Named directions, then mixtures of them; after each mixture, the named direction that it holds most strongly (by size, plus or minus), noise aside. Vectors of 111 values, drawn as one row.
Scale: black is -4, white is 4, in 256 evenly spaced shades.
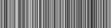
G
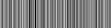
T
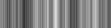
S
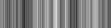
S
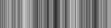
S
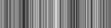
S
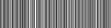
T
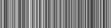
G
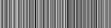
T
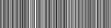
T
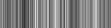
S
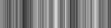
S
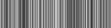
G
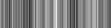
S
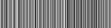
G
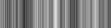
S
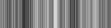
S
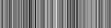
T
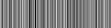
T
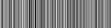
T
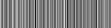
T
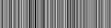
T
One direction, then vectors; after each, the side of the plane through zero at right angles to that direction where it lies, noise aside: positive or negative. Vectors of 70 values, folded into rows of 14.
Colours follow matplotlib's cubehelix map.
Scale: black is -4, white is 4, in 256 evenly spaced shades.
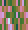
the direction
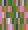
positive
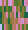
negative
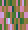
positive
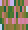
negative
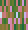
positive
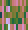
positive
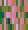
negative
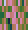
negative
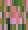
negative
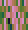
negative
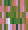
positive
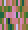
negative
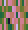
negative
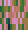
negative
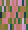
negative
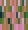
negative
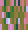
positive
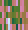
positive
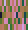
negative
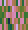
negative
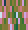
positive
